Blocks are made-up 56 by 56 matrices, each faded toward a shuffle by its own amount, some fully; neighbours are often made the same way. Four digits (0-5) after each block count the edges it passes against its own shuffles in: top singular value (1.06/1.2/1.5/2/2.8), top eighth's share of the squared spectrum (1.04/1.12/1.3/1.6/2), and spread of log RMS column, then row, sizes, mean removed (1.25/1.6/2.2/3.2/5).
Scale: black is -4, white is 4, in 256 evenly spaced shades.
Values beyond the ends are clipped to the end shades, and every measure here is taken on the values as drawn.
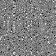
3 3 1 1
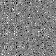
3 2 1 0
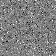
0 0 0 0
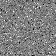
1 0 0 0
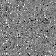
3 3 1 0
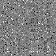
3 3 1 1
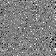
3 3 1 1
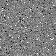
1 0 0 0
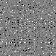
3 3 1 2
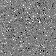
2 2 0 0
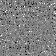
3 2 1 1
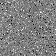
0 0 0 0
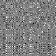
4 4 2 2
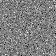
0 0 0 0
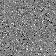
2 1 0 0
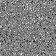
2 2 0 0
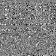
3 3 0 3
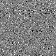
2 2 0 2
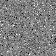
0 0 0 0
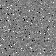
0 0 0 0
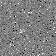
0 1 0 0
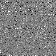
1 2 0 2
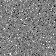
0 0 0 0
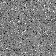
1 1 0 0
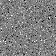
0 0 0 1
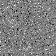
0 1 0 0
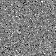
2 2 0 0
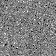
1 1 0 0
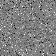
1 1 0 0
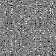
3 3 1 1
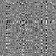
4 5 3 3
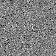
0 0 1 0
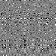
4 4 2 3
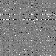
4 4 1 2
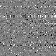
4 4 2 2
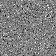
0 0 0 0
